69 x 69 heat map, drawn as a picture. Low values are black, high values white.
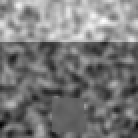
The top part is higher, up to a seam about 30% of the way down. The bottom middle is the smoothest part. On average the colour sits 50% of the way up the scale. There are no lone odd cells. The field is mottled with small blotches. In the bottom middle lies a patch that is calmer than the rest. There are no regular stripes.
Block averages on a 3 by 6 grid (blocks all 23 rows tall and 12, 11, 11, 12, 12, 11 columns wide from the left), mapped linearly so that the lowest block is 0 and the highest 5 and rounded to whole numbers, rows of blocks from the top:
445544 / 110100 / 010110
